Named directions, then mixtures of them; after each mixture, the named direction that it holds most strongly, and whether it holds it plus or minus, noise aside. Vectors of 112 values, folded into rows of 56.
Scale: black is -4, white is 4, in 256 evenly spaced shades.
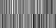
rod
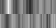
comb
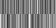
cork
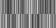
cork, plus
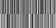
cork, plus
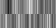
comb, minus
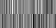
rod, plus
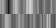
comb, minus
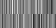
rod, plus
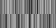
cork, minus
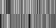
cork, minus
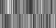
comb, plus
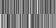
cork, plus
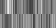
comb, plus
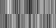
comb, plus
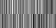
rod, plus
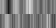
comb, minus
